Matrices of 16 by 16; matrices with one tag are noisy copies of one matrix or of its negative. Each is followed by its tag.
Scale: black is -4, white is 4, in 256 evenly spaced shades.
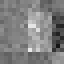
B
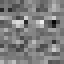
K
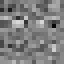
K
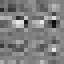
K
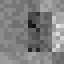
B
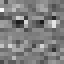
K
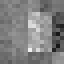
B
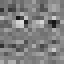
K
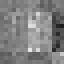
B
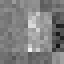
B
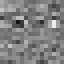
K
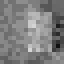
B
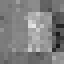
B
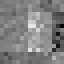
B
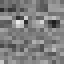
K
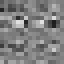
K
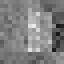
B
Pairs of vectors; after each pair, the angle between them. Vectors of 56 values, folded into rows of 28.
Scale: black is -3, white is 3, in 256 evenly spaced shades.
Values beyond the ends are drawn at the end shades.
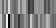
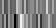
orthogonal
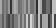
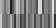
partly aligned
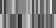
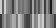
nearly opposite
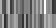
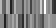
nearly parallel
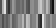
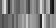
nearly parallel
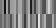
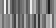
nearly opposite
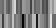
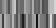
nearly parallel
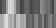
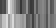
nearly parallel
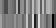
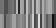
nearly parallel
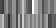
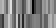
nearly opposite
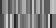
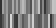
nearly parallel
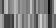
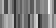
nearly opposite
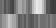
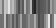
partly opposed
